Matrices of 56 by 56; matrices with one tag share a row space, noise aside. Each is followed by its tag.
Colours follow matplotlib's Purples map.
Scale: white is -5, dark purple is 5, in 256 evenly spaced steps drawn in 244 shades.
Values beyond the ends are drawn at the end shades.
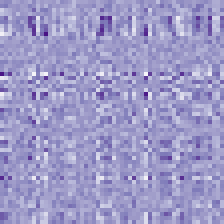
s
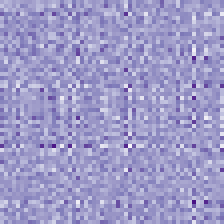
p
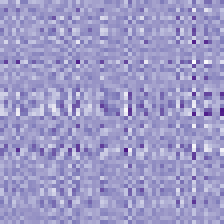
p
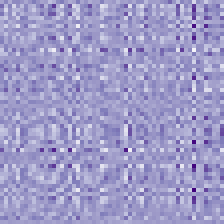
p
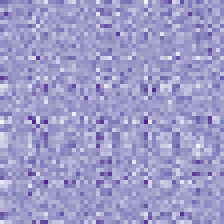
s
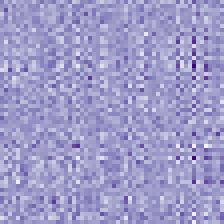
p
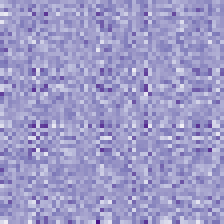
s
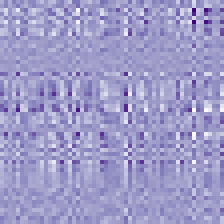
p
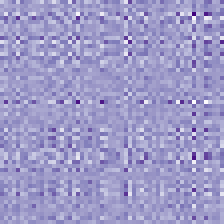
p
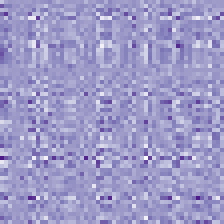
s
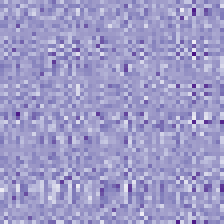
p
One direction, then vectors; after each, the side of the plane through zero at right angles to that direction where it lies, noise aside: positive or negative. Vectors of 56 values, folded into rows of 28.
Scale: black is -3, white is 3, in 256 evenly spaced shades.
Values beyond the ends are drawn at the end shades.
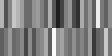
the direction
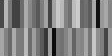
negative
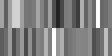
positive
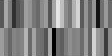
negative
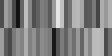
negative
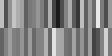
positive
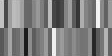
positive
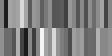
positive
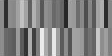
positive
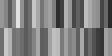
positive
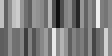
positive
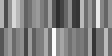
positive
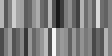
positive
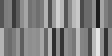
negative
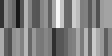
negative
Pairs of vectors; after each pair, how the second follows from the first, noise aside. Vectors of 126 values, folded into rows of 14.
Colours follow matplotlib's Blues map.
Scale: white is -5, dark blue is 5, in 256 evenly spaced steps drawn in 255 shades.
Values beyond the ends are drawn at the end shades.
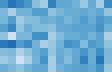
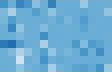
partly zeroed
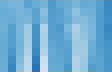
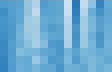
reversed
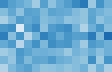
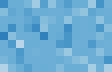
partly zeroed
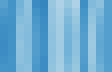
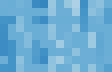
partly zeroed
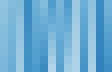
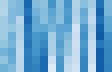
scaled up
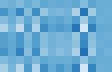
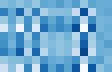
scaled up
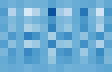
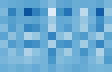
negated
